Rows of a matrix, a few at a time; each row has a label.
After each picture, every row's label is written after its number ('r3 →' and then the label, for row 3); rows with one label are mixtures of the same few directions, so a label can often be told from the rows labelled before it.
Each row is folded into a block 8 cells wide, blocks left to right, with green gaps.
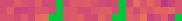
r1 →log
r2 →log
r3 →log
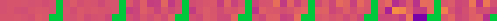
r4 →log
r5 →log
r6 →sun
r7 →sun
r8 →sun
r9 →sun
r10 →log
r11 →sun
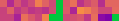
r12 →log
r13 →log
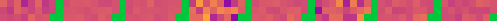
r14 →sun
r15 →log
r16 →sun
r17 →log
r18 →log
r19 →sun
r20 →log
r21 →log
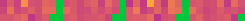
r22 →sun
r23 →sun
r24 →sun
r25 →sun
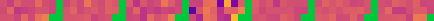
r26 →log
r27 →sun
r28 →log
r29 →sun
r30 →sun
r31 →log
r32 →log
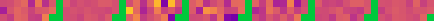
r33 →sun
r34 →log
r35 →sun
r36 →log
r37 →sun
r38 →log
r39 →sun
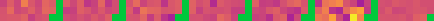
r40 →sun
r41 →sun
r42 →log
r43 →sun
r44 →log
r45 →log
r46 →log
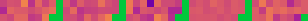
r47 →sun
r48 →log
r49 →sun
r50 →sun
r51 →log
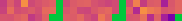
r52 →sun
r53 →log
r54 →log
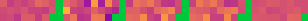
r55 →log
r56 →sun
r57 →log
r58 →log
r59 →log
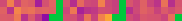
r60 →log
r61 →log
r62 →sun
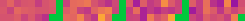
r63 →log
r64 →log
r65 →log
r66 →sun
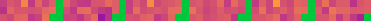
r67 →sun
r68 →log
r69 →sun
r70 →sun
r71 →sun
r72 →log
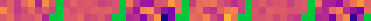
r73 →sun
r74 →log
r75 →log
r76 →log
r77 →log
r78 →log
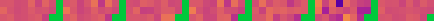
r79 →sun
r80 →sun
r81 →log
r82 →sun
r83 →log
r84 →sun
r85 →sun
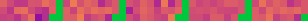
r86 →log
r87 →log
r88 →sun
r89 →log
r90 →log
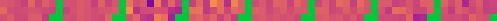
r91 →sun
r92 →sun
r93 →sun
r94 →sun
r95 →sun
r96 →sun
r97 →log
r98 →sun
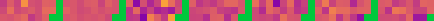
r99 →sun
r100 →sun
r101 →log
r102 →log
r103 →sun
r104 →log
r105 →log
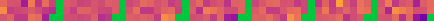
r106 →sun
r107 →log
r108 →log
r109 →log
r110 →log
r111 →sun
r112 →log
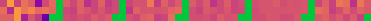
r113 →log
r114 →sun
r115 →sun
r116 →sun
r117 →sun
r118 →sun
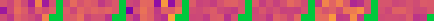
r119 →sun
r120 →log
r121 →sun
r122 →log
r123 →log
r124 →log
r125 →log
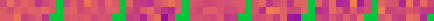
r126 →log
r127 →sun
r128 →log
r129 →log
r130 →log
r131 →sun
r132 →sun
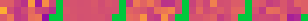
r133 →sun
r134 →sun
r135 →log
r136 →sun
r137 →log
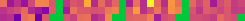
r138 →log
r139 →sun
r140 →sun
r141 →sun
